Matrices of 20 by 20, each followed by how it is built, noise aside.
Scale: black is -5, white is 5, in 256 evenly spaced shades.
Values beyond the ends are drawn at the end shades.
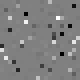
sparse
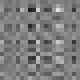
low rank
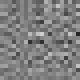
low rank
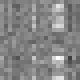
low rank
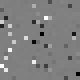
sparse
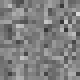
low rank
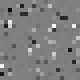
sparse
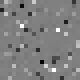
sparse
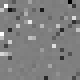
sparse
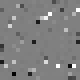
sparse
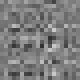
low rank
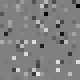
sparse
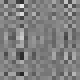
low rank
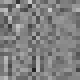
low rank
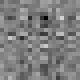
low rank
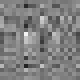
low rank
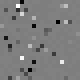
sparse
